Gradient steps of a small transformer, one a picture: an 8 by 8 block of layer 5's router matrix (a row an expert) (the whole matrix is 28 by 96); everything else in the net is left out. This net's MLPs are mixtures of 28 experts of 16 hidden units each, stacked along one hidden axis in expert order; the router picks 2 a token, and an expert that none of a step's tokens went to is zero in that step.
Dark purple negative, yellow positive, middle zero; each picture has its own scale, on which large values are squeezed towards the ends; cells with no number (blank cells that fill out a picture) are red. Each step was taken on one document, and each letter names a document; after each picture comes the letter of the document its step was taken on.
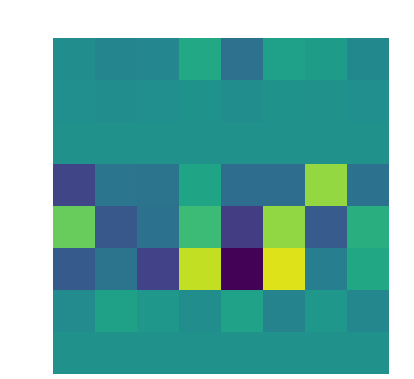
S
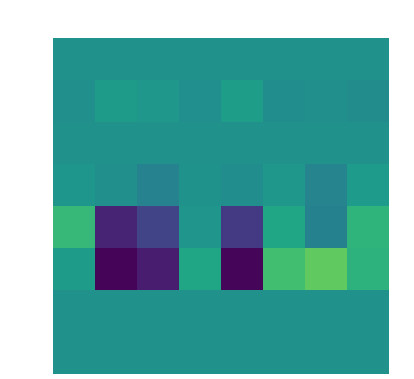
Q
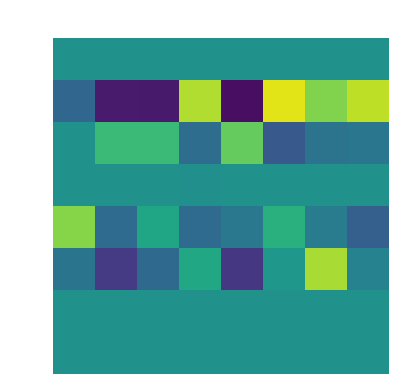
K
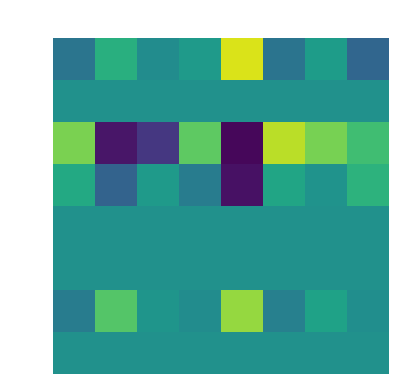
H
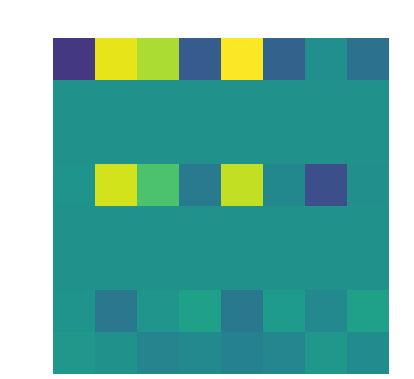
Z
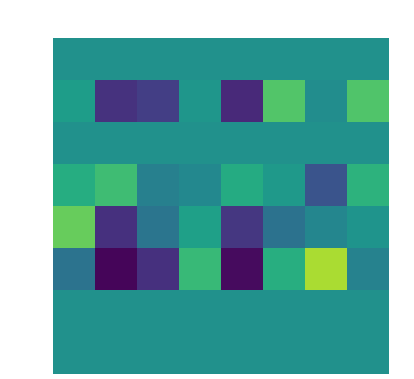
Q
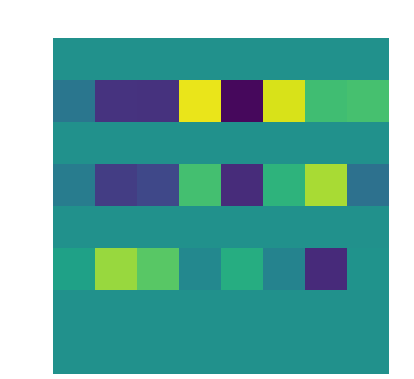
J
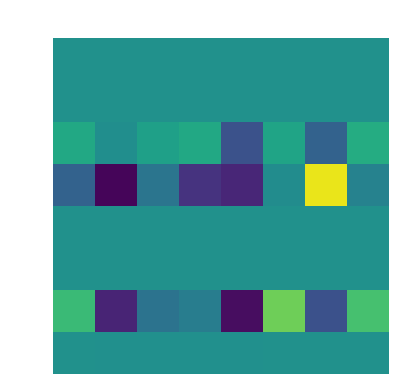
H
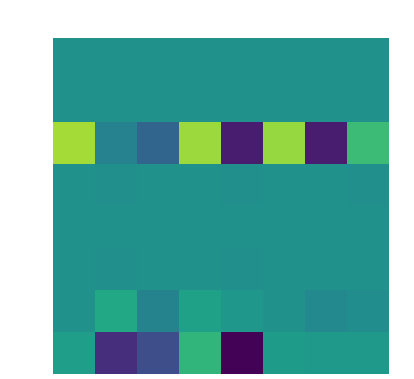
H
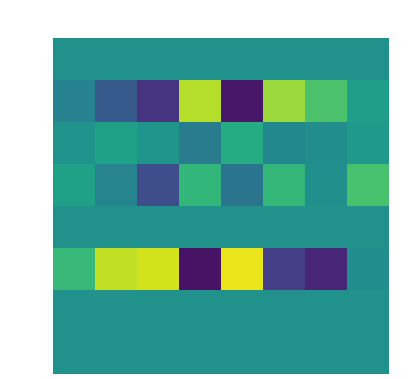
K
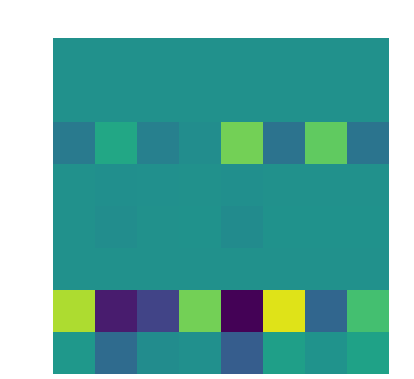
H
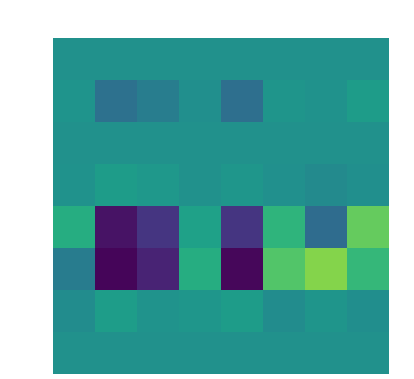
Q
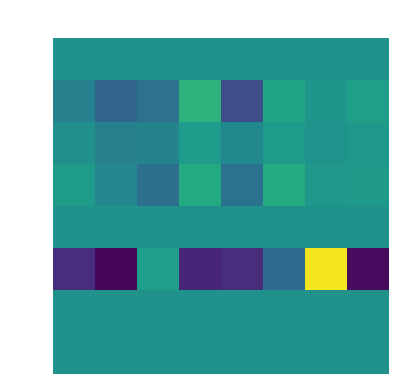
J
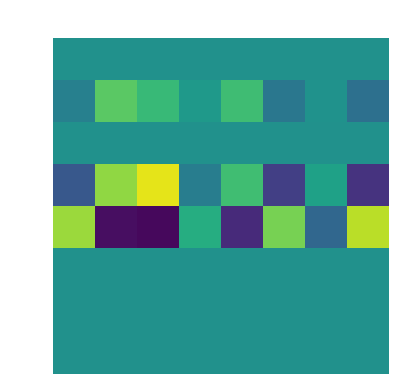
Q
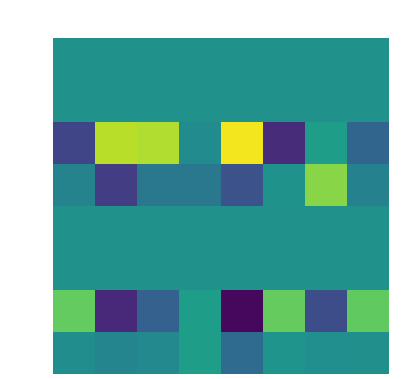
H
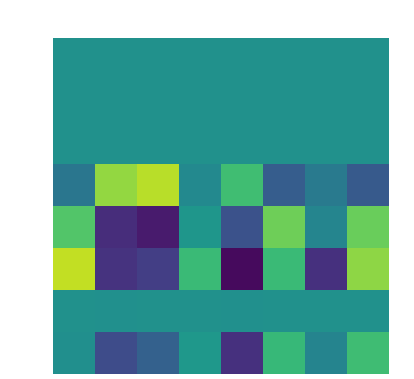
Q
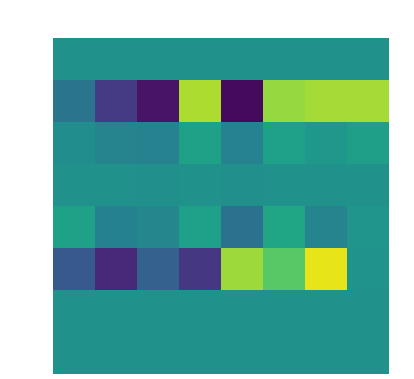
K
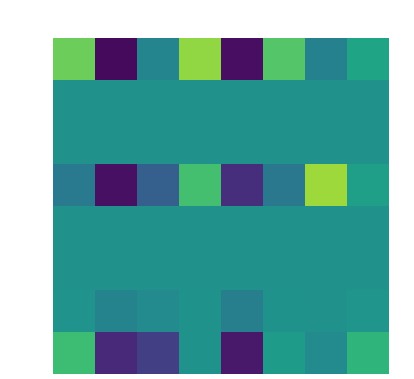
Z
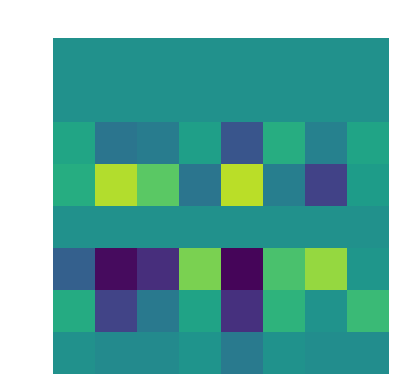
H
